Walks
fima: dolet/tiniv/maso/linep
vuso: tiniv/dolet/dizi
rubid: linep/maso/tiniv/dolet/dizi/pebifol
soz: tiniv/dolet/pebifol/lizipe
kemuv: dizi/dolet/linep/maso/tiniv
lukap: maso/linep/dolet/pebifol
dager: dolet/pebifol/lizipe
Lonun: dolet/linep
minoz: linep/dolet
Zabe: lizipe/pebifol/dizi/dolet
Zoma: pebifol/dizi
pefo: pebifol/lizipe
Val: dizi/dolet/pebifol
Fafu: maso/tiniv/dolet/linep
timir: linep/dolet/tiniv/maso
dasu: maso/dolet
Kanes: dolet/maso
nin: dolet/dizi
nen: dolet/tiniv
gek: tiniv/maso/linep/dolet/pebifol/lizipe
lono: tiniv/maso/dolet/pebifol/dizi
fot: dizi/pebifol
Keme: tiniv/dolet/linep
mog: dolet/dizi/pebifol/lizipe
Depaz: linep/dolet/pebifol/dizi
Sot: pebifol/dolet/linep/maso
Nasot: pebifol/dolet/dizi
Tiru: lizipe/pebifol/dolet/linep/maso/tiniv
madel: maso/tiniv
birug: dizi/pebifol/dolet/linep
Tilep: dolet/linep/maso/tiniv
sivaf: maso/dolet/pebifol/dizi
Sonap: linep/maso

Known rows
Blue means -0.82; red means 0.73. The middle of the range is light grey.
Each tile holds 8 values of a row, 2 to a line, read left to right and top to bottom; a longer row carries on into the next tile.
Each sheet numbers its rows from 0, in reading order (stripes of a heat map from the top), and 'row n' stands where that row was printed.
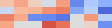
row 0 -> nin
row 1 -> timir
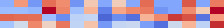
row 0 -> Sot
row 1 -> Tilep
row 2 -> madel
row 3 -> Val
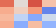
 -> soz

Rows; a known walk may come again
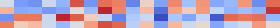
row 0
Depaz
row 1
Nasot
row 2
Tilep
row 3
Kanes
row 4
Sot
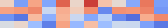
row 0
dasu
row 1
soz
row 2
madel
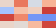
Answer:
mog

